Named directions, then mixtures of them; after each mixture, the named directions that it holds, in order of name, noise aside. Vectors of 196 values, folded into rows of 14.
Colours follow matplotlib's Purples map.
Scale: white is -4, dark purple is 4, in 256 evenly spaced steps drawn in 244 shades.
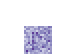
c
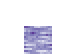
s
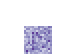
c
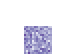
c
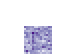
c, s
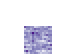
c, s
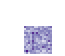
c, s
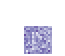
c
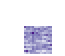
c, s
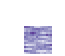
s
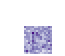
c, s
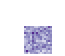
c, s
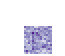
c, s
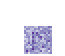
c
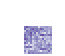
c, s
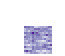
c, s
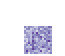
c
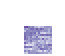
c, s
